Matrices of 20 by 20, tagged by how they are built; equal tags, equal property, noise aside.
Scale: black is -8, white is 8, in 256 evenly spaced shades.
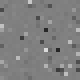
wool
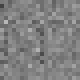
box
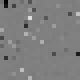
wool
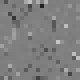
wool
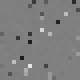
wool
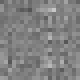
box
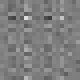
box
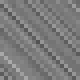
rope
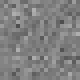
box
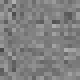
box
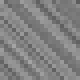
rope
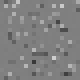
wool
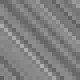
rope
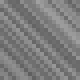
rope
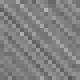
rope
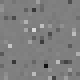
wool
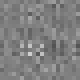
box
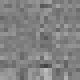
box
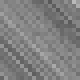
rope
